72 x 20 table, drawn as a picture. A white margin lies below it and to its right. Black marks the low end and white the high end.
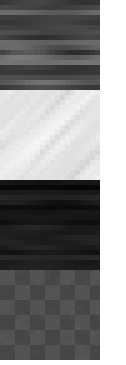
The table splits into 4 rows of 1 panel. Panel 1,1: low, streaked across. Panel 2,1: very high, slanting up to the right, faint in contrast. Panel 3,1: very low, streaked across, faint in contrast. Panel 4,1: low, checkered, faint in contrast.
